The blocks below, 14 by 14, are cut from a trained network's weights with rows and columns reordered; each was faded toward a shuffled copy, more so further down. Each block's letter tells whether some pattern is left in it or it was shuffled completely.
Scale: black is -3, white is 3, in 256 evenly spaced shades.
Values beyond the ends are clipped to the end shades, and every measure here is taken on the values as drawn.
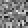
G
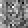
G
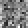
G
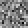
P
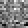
G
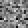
G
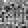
P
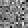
G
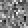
P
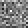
G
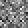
P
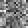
G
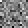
G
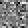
G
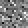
P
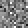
P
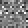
G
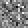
P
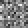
G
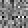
G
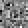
G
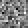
P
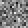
P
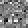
G
